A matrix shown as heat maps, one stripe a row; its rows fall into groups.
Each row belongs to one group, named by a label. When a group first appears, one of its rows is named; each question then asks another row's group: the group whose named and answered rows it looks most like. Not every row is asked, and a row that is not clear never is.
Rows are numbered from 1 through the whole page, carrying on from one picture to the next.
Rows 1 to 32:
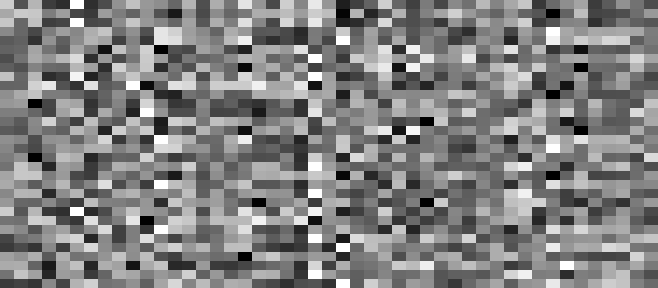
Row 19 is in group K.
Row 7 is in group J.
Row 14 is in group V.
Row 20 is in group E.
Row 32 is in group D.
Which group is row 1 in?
K
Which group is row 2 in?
E
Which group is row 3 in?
K
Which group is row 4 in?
D
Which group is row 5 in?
D
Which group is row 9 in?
K
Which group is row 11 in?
E
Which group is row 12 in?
J
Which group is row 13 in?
J
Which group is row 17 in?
D
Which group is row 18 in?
J
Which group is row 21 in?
D
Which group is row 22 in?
K
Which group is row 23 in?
V
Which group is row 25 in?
V
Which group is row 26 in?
D
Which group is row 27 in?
J
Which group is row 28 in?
D
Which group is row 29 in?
E
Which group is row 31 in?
K
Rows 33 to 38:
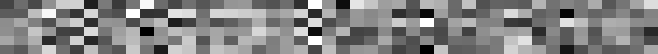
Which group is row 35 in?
J
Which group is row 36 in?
V
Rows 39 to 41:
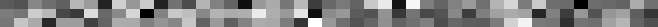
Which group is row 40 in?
V
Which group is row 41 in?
K
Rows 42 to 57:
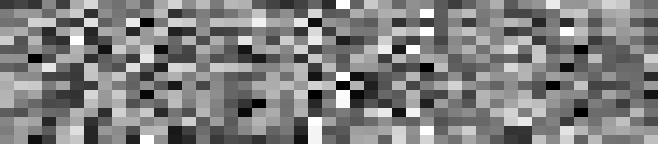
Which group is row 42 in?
D
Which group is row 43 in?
J
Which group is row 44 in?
V
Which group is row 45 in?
J
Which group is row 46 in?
K
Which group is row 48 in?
J
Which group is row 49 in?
V
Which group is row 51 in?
E
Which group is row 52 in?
V
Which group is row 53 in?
V
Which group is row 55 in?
K
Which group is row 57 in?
J
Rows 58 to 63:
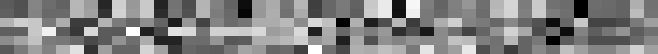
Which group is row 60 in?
E
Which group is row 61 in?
V
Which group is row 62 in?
E
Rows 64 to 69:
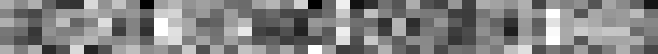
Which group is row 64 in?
V
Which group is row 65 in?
D
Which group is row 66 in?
D
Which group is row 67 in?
D
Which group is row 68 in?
D
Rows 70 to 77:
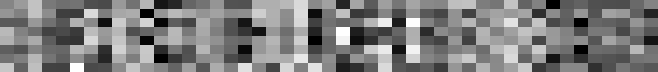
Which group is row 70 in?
E
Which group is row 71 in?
V
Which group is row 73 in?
V
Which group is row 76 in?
E
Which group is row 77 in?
K
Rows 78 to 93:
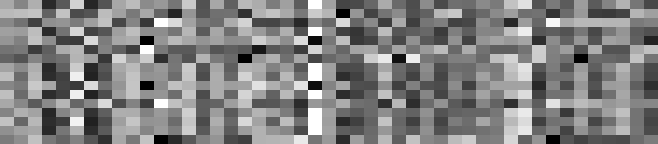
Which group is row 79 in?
E
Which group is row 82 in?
V
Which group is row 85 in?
K
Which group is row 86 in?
K
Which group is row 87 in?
V
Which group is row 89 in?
D
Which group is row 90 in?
K
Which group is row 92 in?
K
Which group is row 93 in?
E
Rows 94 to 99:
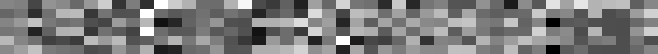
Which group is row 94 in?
D
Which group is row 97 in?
J
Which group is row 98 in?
V
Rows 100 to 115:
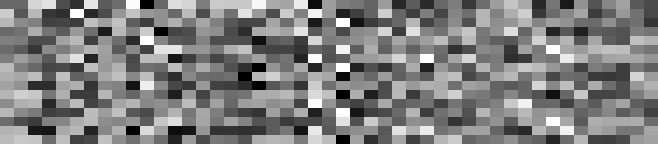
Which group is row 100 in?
V
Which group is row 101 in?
K
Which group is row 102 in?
V
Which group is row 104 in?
J
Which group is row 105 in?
D
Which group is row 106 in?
J
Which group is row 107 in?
V
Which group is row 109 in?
J
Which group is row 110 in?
E
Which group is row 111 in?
K
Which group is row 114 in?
J
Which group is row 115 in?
E
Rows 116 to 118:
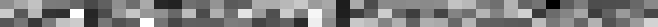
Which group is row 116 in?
E
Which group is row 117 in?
K
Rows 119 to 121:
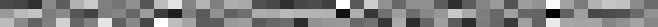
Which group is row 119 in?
D
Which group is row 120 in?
E
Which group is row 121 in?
D
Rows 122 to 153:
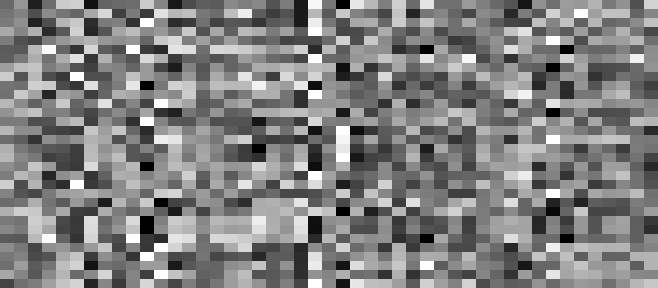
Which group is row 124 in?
J
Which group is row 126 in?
D
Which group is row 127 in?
V
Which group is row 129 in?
E
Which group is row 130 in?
K
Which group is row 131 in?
V
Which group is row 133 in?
D
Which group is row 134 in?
E
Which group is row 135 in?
J
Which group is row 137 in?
D
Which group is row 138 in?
V
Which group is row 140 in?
V
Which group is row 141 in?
K
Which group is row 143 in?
D
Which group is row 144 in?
E
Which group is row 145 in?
E
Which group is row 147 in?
V
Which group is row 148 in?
V
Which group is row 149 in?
D
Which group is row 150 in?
J
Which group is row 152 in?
D
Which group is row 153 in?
J
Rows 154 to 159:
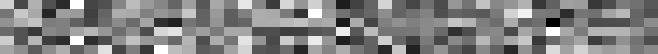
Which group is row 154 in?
K
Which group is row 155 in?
K
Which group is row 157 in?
D
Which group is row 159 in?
D
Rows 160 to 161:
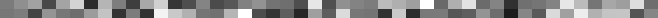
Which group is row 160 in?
J
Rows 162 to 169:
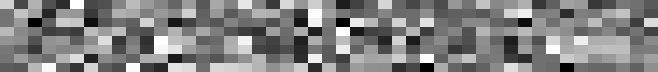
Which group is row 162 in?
K
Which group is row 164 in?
J
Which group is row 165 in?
V
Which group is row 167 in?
D
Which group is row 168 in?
J
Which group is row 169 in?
V
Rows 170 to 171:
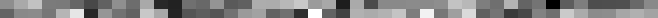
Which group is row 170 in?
E
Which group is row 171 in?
J
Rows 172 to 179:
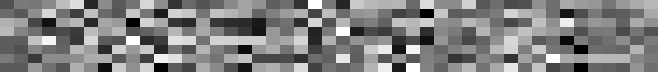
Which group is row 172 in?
J
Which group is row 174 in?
J
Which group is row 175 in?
V
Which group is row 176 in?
V
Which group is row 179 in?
E
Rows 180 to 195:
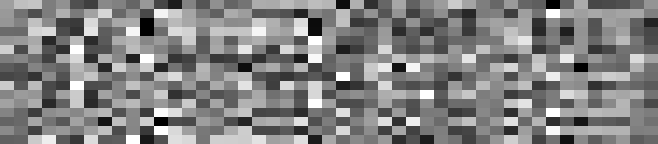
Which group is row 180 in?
E
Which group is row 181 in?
D
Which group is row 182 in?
V
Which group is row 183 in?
V
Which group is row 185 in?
K
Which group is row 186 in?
J
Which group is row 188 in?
D
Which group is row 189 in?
K
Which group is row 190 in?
J
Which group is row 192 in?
D
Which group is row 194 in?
D
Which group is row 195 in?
V
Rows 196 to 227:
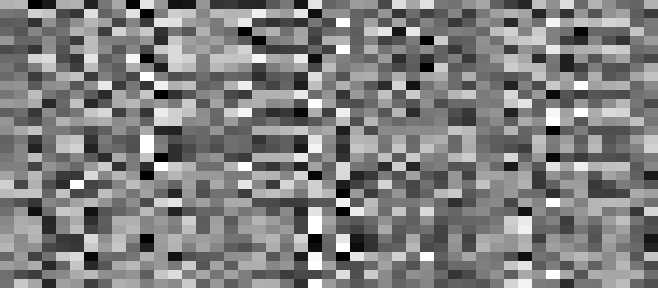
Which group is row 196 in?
J
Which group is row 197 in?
V
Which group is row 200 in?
V
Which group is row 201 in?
D
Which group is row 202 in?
V
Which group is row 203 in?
V
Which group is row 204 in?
J
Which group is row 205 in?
D
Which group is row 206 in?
E
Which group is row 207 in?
K
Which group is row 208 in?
D
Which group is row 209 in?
D
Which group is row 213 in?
E
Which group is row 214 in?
D
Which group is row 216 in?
K
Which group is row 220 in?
K
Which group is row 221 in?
K
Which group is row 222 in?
V
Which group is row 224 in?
J
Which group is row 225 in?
K
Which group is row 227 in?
K
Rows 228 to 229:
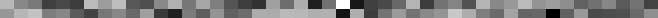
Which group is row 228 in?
V
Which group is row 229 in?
E
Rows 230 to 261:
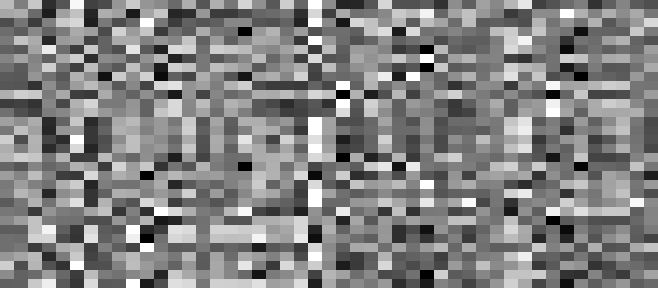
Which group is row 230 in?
K
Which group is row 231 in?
J
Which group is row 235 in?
V
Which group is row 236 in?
J
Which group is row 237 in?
V
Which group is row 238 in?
E
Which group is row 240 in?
E
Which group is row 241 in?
D
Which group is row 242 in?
D
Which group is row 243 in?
K
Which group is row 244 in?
K
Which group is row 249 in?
V
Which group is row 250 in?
J
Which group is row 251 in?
K
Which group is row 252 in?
J
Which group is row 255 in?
V
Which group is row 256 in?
V
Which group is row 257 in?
J
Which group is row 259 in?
K
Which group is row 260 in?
V
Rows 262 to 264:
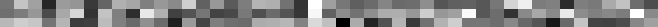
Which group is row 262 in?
K
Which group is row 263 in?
J
